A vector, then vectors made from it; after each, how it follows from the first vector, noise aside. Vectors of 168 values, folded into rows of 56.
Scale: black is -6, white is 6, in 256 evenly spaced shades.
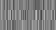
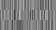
reversed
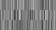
reversed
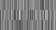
reversed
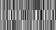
scaled up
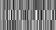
scaled up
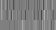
partly zeroed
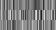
scaled up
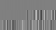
partly zeroed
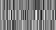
scaled up
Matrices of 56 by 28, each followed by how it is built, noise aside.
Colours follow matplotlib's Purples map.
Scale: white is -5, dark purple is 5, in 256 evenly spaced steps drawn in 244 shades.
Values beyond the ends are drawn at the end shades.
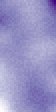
smooth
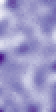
smooth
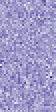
noise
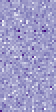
noise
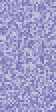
noise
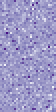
noise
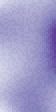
smooth
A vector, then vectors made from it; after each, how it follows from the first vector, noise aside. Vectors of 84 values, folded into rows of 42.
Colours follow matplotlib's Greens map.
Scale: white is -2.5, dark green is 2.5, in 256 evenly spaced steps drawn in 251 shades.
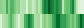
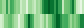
copied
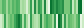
sign-scrambled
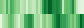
copied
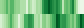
copied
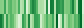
sign-scrambled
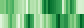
copied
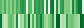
sign-scrambled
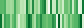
sign-scrambled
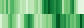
copied
